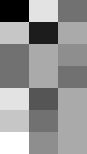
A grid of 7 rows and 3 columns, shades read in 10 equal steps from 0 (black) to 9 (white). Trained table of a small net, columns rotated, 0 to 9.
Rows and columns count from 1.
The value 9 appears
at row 7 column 1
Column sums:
39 33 37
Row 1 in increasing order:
0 4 8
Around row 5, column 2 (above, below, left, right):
6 4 8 6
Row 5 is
8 3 6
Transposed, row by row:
0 7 4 4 8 7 9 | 8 1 6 6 3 4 5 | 4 6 5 4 6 6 6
